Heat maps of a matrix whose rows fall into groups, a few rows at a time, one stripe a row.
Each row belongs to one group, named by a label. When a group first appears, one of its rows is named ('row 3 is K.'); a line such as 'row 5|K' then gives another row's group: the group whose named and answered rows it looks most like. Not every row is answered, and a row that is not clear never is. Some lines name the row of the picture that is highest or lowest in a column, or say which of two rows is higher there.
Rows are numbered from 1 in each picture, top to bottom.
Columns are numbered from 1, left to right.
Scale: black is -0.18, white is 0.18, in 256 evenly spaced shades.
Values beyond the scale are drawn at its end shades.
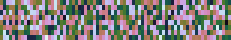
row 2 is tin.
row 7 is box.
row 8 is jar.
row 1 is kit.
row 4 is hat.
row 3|box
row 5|jar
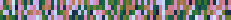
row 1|hat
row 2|hat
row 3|jar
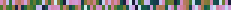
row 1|kit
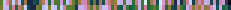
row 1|jar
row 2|jar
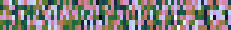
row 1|box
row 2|tin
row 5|tin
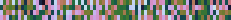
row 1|hat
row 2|tin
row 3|hat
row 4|jar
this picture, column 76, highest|2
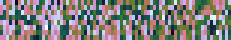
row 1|hat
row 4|tin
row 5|jar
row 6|kit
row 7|kit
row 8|kit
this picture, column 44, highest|8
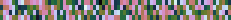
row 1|box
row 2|tin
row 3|jar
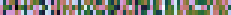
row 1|hat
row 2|tin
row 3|hat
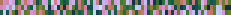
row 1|kit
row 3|box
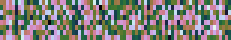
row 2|box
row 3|hat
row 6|tin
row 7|box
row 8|kit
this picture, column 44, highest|6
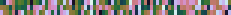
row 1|tin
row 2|tin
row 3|hat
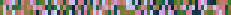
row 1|kit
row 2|box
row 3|jar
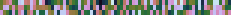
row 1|box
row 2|box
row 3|hat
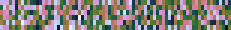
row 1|kit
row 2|box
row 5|kit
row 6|jar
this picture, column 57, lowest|5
